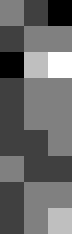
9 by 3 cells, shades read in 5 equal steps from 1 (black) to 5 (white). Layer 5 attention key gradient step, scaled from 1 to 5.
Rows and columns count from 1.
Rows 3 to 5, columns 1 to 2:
1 4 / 2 3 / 2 3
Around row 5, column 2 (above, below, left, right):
3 2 2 3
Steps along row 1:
down down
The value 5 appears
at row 3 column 3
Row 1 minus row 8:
1 -1 -2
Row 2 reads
2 3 3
